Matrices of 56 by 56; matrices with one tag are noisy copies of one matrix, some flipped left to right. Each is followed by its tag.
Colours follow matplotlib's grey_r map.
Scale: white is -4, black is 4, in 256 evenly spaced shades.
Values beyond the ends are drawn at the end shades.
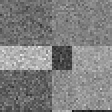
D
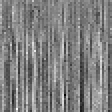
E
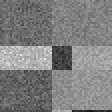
D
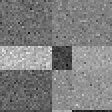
D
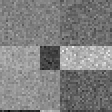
D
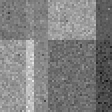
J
